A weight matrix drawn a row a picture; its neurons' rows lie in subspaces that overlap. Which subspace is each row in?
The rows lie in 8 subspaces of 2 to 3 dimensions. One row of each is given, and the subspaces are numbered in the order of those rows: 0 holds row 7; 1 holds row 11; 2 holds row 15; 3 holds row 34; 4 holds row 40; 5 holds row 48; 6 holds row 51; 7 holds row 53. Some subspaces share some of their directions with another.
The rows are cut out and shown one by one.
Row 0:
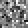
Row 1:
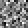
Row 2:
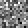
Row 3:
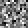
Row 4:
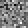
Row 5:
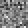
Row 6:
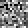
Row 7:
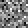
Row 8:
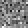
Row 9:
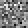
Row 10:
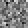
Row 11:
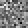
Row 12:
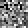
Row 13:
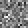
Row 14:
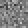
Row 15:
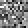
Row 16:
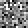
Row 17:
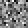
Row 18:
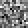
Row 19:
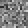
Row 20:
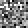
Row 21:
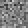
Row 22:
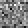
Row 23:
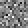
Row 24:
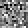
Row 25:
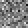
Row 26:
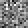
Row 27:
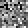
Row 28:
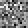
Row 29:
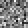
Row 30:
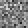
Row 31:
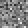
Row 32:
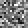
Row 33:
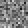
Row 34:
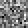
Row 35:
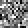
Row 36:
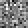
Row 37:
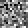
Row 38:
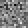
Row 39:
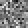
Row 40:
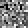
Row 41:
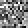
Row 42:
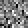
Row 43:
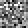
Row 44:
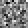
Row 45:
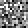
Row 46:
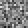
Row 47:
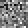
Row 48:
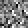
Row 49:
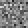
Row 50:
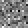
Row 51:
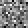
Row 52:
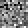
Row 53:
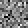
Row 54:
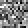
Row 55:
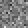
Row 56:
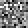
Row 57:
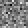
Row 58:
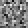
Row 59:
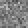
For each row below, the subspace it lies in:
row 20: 7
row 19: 4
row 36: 2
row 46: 5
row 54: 2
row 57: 6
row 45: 0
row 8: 0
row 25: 0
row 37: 5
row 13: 7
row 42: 5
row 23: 7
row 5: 7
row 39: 1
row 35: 2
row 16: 2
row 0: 3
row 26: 2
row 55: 6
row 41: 2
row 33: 5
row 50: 0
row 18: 3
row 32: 4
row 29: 3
